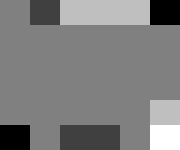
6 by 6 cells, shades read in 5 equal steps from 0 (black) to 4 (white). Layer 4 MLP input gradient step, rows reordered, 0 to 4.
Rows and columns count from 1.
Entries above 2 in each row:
3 0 0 0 1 1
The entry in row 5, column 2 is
2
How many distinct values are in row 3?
1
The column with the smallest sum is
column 1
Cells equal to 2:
26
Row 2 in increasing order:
2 2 2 2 2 2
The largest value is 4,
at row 6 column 6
